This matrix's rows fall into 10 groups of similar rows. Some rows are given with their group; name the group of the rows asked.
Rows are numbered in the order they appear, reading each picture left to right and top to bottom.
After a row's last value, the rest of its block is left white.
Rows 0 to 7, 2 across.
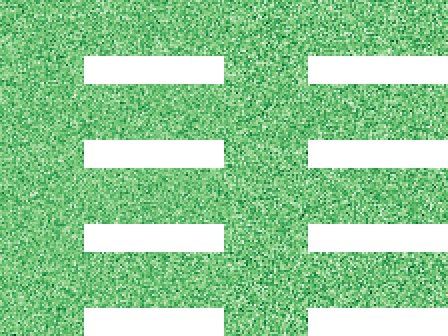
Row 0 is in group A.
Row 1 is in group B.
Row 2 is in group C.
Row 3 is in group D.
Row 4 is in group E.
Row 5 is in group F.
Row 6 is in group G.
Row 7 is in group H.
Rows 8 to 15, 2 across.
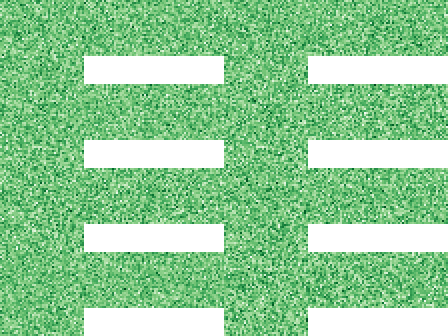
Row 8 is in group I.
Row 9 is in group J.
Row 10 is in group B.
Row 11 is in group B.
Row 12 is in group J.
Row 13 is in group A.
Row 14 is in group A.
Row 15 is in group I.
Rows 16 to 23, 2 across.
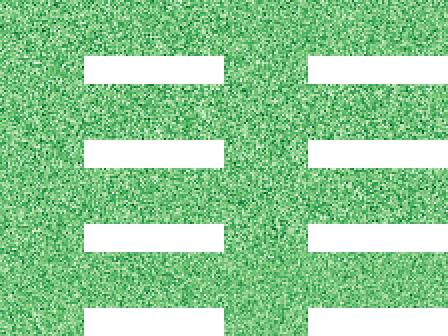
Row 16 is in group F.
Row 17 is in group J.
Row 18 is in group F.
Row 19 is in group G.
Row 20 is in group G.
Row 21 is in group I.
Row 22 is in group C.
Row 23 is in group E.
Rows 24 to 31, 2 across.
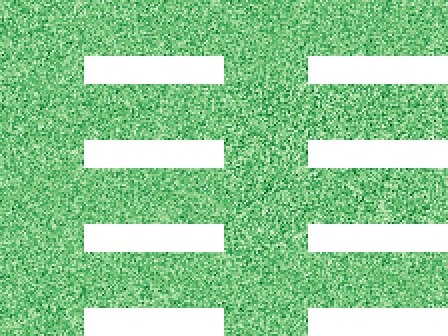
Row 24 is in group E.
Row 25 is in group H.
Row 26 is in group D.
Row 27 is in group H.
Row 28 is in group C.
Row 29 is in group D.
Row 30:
A
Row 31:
H
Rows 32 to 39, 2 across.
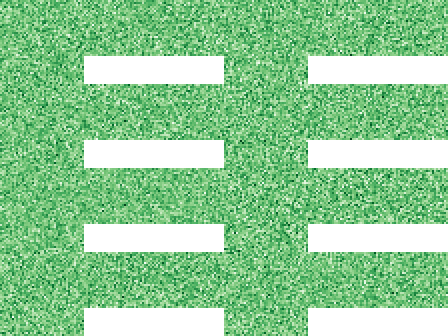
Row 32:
F
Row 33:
J
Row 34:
A
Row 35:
H
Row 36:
A
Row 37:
G
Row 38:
C
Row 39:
B
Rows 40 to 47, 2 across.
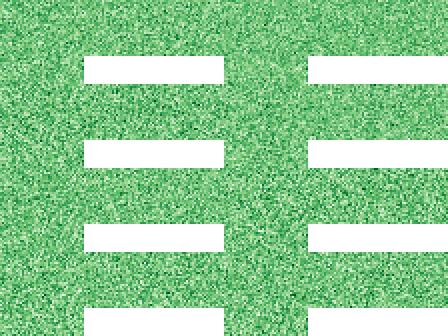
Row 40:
E
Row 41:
D
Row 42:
C
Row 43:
B
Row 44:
E
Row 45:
F
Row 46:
B
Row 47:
J
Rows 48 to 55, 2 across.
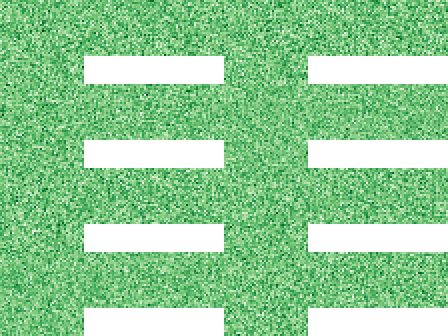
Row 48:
F
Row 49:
F
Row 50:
B
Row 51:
C
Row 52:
G
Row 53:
G
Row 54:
I
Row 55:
G
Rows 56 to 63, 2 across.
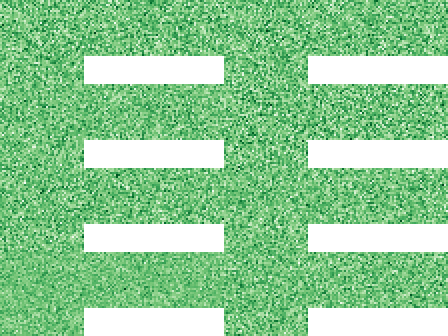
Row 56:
F
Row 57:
F
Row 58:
J
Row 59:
H
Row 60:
D
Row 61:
I
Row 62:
A
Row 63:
E
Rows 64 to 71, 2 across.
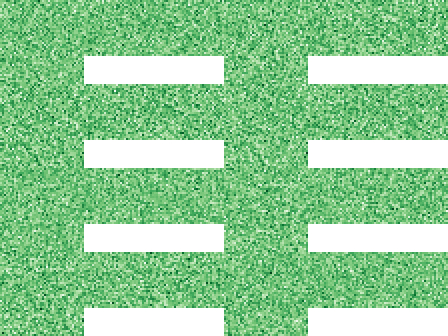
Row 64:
C
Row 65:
I
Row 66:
C
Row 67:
C
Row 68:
G
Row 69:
B
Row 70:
B
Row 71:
D
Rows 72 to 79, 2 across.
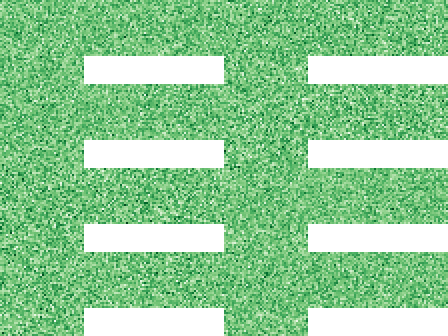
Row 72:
I
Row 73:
D
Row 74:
B
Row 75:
G
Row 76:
A
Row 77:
B
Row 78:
B
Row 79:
D
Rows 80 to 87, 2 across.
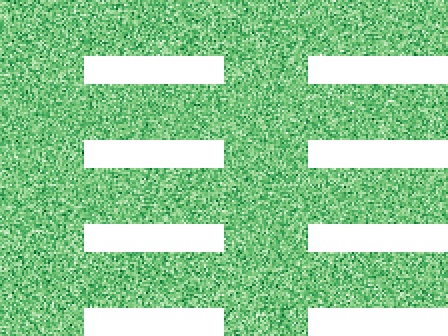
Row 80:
C
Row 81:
E
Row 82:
H
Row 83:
F
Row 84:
B
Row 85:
E
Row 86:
C
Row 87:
G
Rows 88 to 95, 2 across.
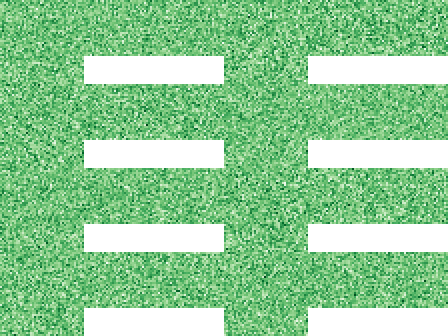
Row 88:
B
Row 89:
I
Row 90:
C
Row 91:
E
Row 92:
D
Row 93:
A
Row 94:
G
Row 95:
D
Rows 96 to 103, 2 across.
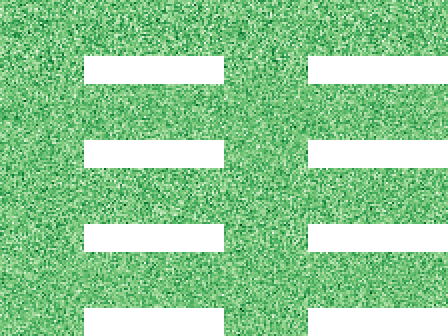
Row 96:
I
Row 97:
I
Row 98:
I
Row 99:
J
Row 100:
A
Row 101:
H
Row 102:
B
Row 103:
H
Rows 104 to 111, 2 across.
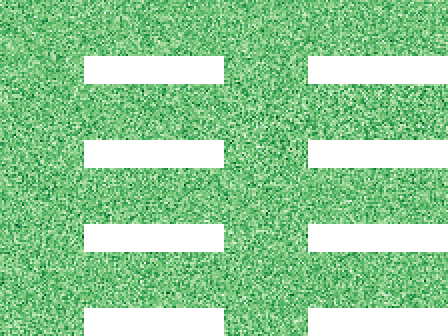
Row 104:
A
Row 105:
G
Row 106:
C
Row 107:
G
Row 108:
H
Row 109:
B
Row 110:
B
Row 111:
D
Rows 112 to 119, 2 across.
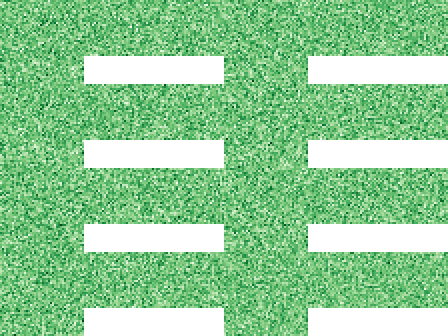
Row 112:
D
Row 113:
C
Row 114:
D
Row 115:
E
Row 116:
A
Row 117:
C
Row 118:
H
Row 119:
E
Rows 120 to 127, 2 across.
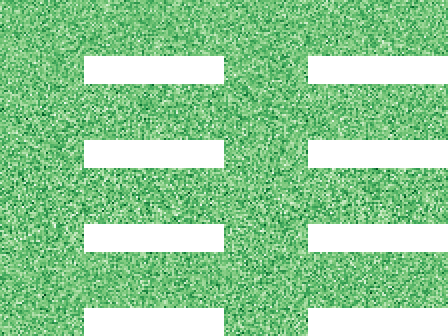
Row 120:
F
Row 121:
A
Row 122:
F
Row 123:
E
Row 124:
A
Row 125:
F
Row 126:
B
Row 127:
H
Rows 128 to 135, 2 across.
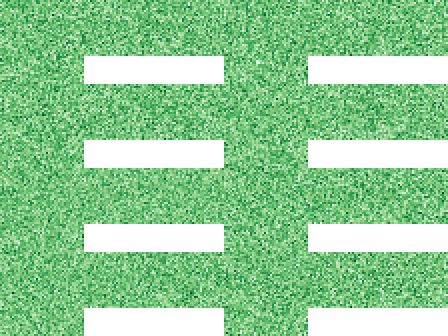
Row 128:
A
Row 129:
J
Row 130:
F
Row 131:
A
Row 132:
E
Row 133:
C
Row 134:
C
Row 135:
J
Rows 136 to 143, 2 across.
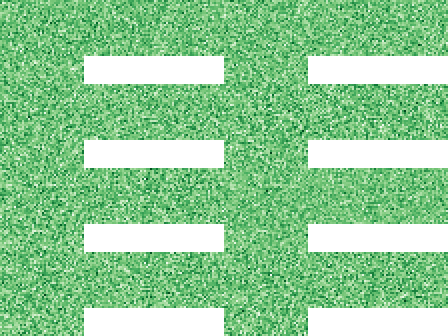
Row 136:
D
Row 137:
C
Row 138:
E
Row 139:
F
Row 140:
B
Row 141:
B
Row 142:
B
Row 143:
J
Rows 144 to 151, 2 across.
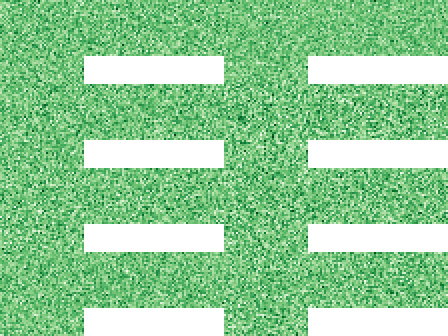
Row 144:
C
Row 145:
B
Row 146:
F
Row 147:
I
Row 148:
B
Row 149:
C
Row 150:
D
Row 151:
B
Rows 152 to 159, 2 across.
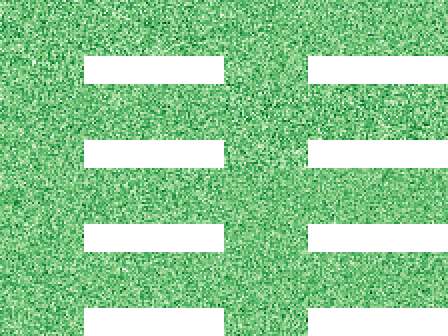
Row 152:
J
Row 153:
E
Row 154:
J
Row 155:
D
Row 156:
I
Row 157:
H
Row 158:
A
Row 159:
H
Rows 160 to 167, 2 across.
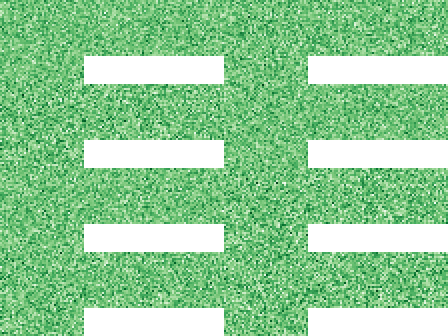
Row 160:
J
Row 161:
I
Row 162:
A
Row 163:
C
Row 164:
B
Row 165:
A
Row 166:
A
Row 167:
F
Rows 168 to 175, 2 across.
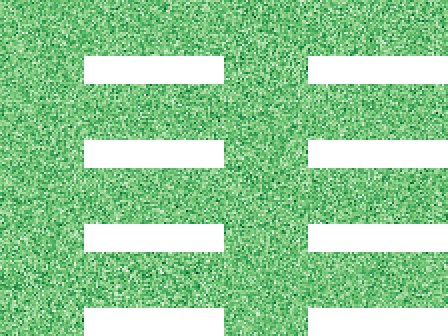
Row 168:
G
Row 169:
H
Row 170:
B
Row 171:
E
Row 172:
E
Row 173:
H
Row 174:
I
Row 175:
J
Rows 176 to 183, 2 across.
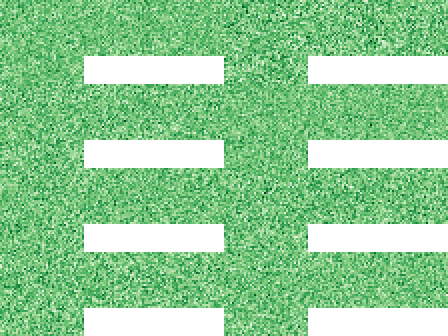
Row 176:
A
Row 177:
A
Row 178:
A
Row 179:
H
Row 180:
H
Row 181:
D
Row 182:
I
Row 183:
B
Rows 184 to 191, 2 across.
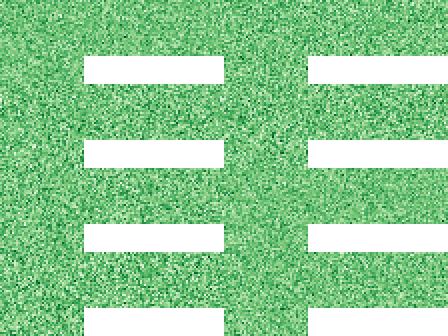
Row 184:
A
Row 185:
H
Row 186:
J
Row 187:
I
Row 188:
G
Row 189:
A
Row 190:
G
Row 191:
G
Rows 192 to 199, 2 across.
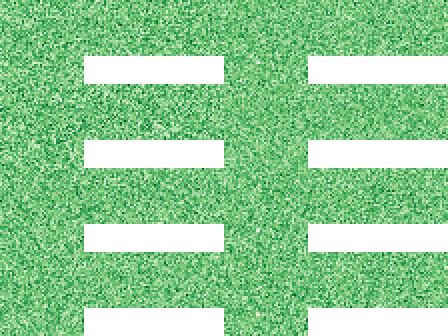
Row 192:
B
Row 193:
J
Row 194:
A
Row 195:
C
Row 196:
C
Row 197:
J
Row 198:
E
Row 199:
J
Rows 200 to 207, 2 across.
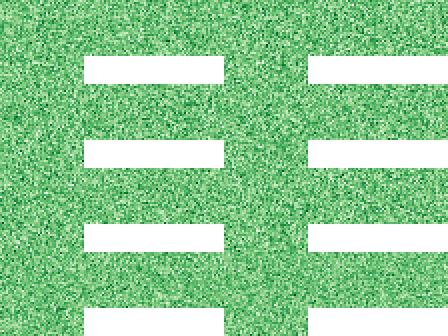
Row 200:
B
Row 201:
G
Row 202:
I
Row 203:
F
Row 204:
E
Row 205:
G
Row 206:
A
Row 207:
J
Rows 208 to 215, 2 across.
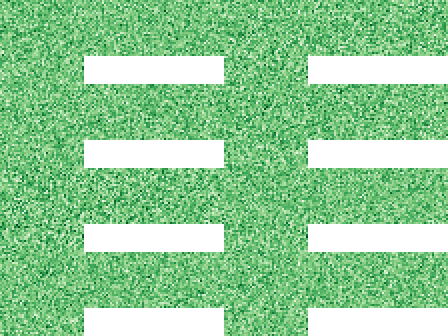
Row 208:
E
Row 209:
I
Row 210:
F
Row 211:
D
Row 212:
H
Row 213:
H
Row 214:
D
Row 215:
I
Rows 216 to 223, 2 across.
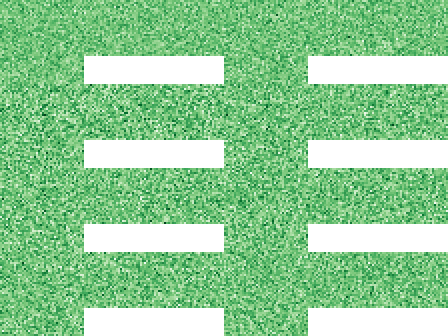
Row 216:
E
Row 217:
A
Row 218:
F
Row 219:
B
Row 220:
B
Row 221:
I
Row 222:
A
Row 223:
C
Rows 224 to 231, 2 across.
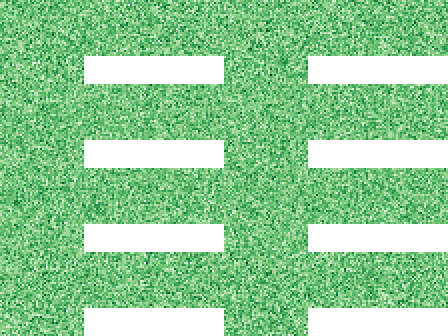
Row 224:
G
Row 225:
F
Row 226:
B
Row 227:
G
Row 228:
I
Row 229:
C
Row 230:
B
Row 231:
A
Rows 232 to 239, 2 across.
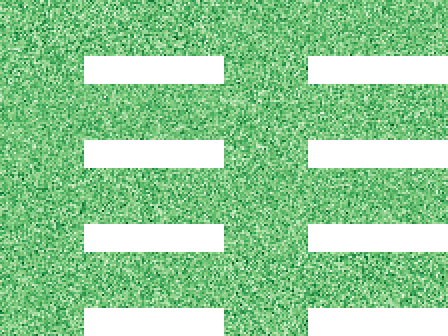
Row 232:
F
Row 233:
H
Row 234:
J
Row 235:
B
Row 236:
A
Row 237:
C
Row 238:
A
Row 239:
C
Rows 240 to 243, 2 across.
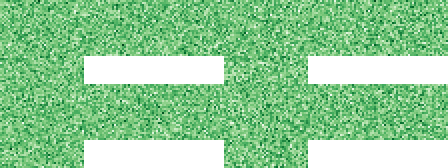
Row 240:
C
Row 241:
B
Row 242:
A
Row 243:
G
